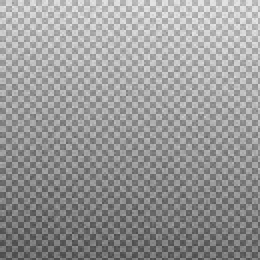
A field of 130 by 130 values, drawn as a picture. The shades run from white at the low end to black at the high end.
Odd rows or columns: none. Slope: up to the bottom. Grain: checkered.
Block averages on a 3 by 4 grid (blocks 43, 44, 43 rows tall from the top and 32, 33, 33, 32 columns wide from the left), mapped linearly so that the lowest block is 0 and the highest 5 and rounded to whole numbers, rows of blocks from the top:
1000
3322
5554
